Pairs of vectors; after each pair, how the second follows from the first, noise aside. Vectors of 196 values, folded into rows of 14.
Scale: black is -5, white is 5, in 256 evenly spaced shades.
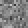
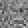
wrapped around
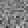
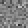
wrapped around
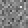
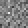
wrapped around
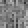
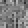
copied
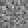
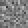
copied
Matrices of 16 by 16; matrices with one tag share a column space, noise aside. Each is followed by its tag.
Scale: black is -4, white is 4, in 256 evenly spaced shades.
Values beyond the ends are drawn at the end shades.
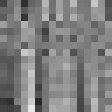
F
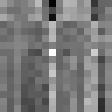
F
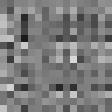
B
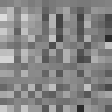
B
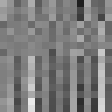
F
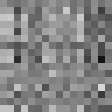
B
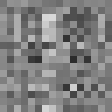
B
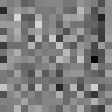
B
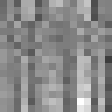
F
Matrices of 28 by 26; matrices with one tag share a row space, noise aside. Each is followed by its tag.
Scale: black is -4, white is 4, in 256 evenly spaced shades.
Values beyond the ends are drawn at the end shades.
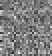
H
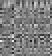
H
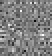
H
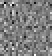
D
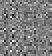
D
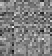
H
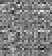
H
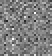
D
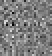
D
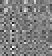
D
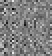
D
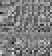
H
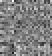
H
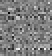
H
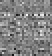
H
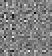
D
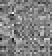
H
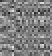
H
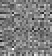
H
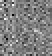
D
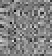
H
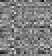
H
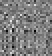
D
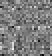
H
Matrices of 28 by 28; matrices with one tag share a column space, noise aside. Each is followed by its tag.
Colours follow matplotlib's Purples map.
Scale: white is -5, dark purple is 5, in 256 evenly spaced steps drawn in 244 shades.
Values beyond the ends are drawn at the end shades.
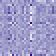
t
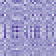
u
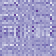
u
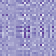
u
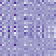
u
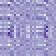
u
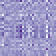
u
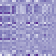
t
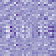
u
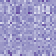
t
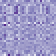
t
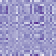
t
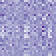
u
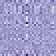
t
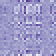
t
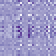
u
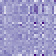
t
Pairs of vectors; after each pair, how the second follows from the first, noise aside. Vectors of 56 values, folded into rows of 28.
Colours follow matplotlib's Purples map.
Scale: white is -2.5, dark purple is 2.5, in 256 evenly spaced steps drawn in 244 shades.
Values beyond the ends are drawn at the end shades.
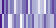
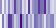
negated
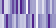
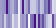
reversed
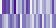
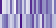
negated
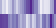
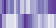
reversed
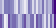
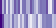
reversed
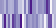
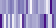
negated
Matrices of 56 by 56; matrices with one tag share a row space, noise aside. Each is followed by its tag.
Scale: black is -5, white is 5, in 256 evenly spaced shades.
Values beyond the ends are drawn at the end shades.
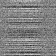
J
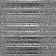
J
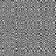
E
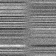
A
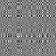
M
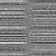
A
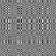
M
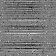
J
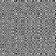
E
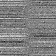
A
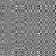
E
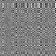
E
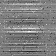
J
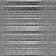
J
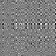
E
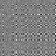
E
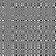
E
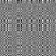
M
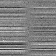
A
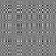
M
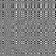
E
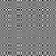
M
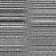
A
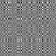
M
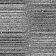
A
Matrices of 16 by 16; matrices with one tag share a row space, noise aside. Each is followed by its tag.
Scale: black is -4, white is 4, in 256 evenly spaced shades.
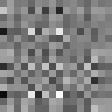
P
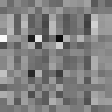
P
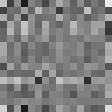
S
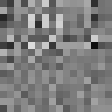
P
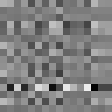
P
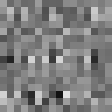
P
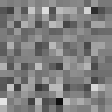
P
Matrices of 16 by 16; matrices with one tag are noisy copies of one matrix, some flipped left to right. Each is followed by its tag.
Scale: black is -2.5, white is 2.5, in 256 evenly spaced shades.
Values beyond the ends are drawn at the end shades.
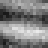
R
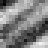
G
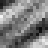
G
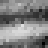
R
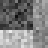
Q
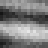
R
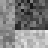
Q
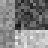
Q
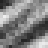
G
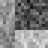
Q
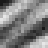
G
